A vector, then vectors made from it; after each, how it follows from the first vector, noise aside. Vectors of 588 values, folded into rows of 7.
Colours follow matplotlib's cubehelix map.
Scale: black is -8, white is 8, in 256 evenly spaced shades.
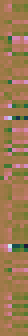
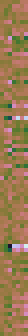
negated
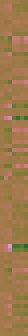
shrunk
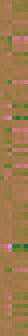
shrunk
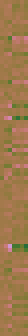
shrunk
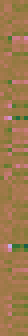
shrunk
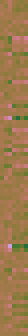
shrunk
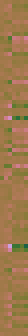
shrunk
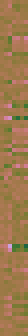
shrunk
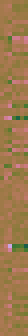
shrunk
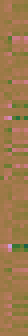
shrunk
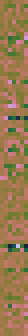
sign-scrambled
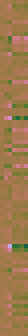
shrunk
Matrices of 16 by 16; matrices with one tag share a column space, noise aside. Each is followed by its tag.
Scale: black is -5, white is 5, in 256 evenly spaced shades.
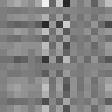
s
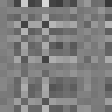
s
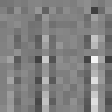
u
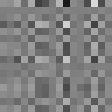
s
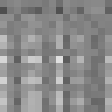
u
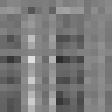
u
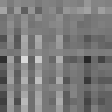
u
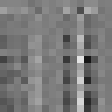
u
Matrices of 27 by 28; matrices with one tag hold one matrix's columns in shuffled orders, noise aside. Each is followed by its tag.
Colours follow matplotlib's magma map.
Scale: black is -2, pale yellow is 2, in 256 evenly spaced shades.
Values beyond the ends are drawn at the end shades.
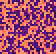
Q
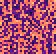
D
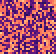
D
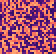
Q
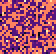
Q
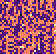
D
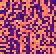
D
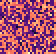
Q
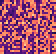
D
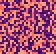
Q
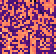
D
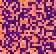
Q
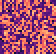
D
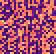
D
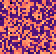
Q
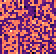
D
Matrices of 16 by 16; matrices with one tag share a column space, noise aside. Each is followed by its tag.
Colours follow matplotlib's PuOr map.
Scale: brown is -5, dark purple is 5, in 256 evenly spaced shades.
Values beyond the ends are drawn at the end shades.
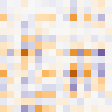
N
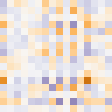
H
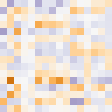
H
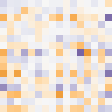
N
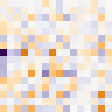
N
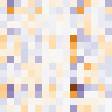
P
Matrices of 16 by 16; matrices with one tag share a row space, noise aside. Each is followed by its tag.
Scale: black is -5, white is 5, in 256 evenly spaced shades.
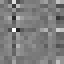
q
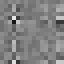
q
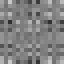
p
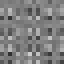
p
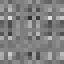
p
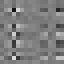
q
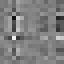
q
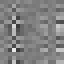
q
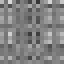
p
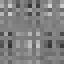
p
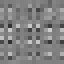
p
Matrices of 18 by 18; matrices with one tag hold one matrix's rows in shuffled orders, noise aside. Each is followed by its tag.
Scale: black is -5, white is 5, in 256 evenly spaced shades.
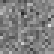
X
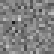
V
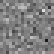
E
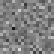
V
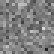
E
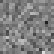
E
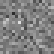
V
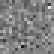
X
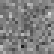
X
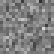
E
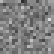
X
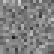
V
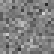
E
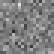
V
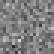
V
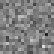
E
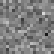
E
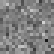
E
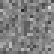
X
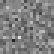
V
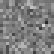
E
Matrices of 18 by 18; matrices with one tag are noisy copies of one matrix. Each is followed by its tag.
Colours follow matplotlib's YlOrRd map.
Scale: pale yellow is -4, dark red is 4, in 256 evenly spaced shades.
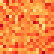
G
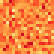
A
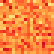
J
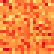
J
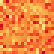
G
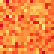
G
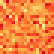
G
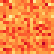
J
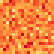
A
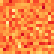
A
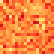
G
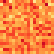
J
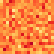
A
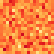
A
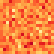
A
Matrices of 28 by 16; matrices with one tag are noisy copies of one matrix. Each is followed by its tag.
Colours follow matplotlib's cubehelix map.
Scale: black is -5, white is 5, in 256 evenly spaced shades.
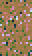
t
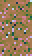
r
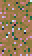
r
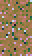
r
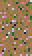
r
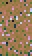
t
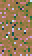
r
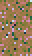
r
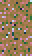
r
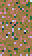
r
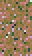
r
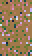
t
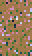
t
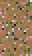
r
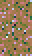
r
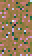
r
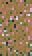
t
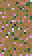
r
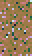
r
